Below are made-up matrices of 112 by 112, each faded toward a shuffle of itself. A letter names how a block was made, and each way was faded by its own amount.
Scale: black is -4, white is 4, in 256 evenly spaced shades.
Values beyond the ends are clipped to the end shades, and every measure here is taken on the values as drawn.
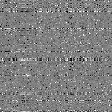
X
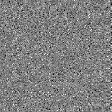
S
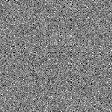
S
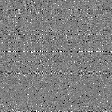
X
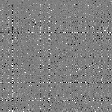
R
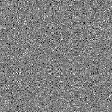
S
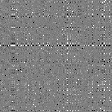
R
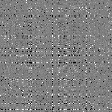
R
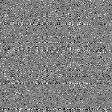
X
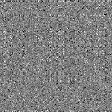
S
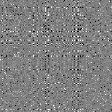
R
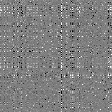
R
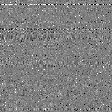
X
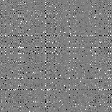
R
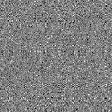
S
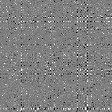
R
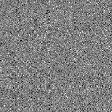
S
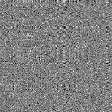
S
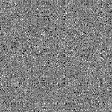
S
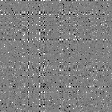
R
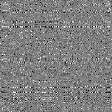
X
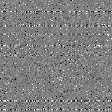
X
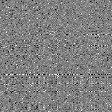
X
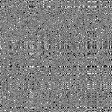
X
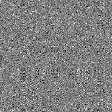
S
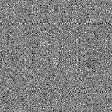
S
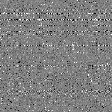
X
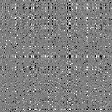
R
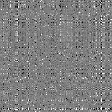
R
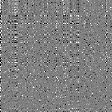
R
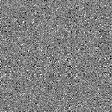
S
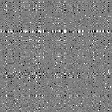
R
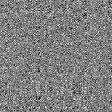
S
